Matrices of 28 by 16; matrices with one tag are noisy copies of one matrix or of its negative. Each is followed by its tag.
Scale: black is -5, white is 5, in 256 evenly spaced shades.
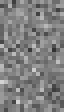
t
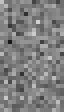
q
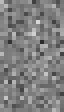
q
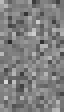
q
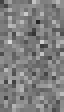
q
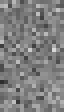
t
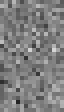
t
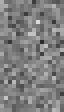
q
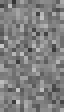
t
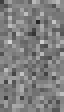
q
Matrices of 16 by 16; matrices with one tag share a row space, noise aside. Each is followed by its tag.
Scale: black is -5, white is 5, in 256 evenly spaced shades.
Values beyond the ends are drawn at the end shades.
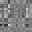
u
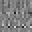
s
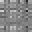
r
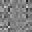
u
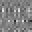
s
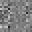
u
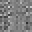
u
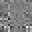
u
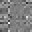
u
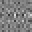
s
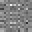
r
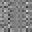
u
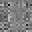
u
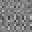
s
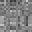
r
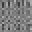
s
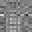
r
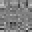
r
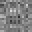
r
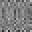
s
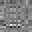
r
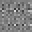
s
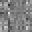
u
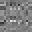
r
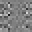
u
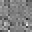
u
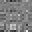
r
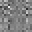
u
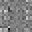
u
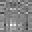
r
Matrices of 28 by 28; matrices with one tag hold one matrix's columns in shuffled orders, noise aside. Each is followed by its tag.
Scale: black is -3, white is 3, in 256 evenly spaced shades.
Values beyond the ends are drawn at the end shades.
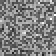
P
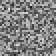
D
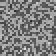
D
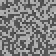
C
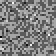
P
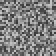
D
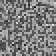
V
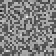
D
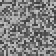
P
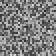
D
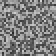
C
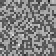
C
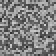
C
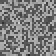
V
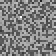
D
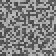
P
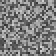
C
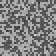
V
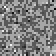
V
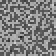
D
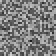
D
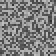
P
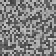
C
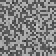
D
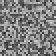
C
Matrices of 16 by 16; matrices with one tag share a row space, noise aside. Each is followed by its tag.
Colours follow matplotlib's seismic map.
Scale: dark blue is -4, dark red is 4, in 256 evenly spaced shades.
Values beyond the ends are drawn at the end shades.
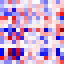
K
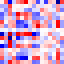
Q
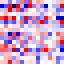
K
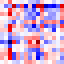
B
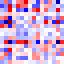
Q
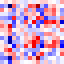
B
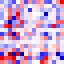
K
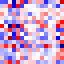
K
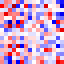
K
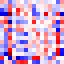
Q
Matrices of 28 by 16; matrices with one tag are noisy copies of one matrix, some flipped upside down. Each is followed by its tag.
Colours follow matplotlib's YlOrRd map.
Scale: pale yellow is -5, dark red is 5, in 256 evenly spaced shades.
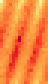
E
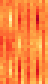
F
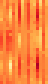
F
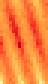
E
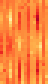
F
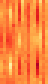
F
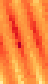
E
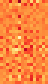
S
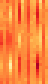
F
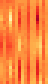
F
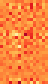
S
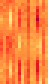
F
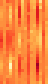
F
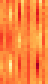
F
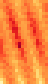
E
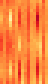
F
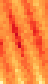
E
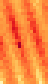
E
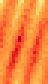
E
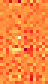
S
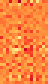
S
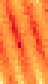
E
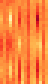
F
